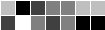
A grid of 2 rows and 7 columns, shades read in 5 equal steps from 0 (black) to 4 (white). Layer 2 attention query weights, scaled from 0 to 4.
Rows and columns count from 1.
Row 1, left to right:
3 0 1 2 2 3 3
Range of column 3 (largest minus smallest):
1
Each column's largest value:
3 4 2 2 2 3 3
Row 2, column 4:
1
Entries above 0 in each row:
6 5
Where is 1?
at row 1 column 3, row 2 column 1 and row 2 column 4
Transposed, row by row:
3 1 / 0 4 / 1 2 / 2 1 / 2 2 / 3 0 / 3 0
